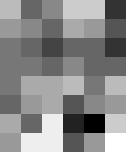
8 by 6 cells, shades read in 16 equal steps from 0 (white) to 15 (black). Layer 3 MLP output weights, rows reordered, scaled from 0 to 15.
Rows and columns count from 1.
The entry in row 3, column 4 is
9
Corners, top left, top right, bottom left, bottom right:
4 12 6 0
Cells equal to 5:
5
